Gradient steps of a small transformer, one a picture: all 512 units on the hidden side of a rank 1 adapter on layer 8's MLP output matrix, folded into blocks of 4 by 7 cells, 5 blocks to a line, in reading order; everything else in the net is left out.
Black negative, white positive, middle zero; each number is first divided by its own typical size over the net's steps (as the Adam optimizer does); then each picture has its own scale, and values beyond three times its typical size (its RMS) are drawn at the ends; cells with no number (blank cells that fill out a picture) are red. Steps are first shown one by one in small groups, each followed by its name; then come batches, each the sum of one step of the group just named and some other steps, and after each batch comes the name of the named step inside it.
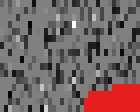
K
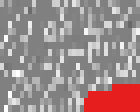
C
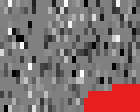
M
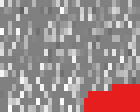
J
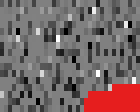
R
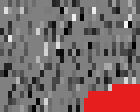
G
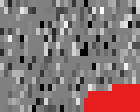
G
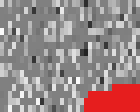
J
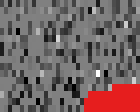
R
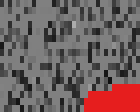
K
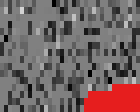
G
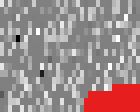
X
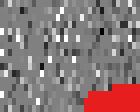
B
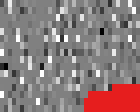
B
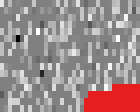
X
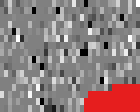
B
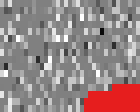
B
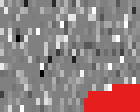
X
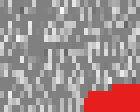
B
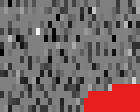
X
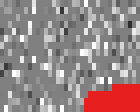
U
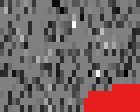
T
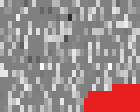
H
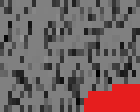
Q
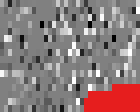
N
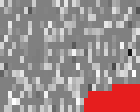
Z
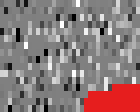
N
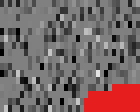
Z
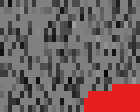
T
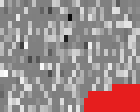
H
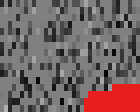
U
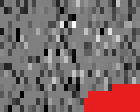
T
